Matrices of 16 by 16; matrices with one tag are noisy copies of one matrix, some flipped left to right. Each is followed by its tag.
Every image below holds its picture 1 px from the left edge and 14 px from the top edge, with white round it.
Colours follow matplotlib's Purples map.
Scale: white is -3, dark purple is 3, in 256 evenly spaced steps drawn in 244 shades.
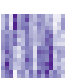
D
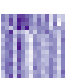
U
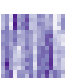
D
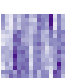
D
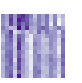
U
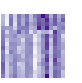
U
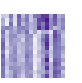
U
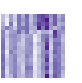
U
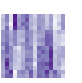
D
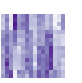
D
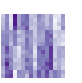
D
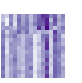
U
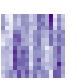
D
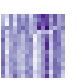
U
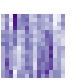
D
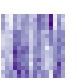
D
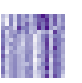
U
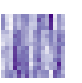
D
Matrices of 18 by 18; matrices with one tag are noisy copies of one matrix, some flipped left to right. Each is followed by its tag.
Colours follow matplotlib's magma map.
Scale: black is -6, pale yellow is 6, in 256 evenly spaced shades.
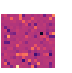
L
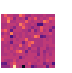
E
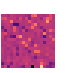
E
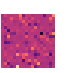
L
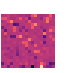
E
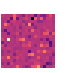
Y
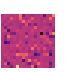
L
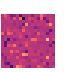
Y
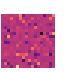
L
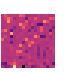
E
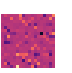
L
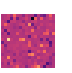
Y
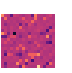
L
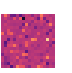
Y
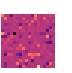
L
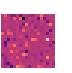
Y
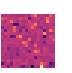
E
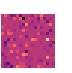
Y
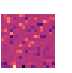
E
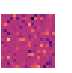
Y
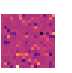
L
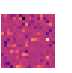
Y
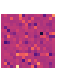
L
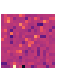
E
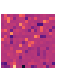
E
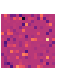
Y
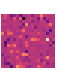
Y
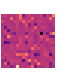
L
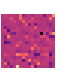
L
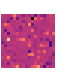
Y
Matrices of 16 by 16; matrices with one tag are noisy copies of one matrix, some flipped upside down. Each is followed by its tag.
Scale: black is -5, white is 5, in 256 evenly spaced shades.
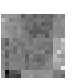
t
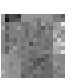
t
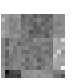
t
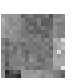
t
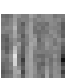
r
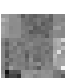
t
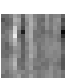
r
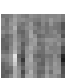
r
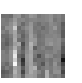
r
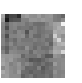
t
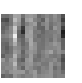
r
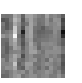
r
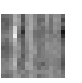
r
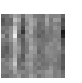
r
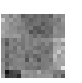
t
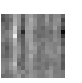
r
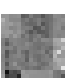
t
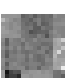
t
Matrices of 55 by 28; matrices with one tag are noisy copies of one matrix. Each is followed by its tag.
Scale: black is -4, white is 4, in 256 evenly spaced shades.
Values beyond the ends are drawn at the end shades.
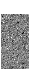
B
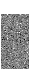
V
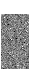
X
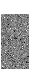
X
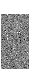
V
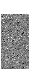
B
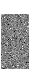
X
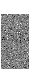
V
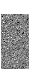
B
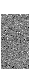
V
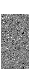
B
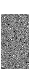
X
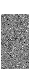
X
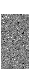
B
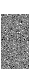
V
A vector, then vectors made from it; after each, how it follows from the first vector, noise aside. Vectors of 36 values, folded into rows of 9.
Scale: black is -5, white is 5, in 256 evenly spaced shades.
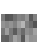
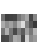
scaled up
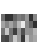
scaled up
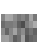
negated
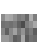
negated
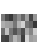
scaled up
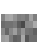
negated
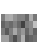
negated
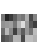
scaled up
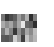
scaled up
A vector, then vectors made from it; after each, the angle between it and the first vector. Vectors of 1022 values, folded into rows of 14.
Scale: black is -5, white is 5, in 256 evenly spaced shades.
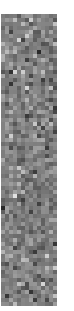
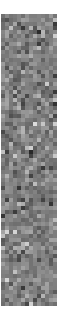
orthogonal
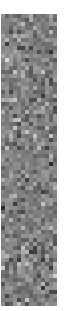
partly aligned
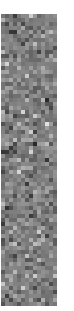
orthogonal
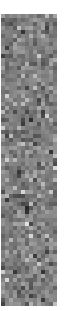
orthogonal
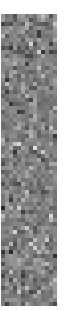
orthogonal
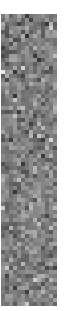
partly opposed
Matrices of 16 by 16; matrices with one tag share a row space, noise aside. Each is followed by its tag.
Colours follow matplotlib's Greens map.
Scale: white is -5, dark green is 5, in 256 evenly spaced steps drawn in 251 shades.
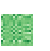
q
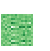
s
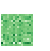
q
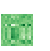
s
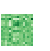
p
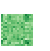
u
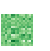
s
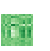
s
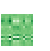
p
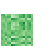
s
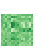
s
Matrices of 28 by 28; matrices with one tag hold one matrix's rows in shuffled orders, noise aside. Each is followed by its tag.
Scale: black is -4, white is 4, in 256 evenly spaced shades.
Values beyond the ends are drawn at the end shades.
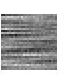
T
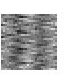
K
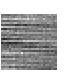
T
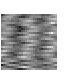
K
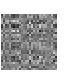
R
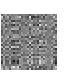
R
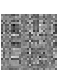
R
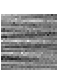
T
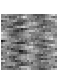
K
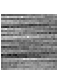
T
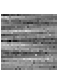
T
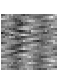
K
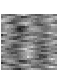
K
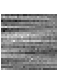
T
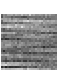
T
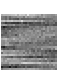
T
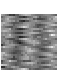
K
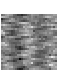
K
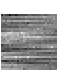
T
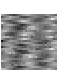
K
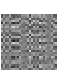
R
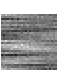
T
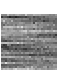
T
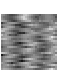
K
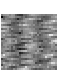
K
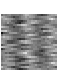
K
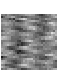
K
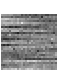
T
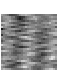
K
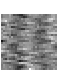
K
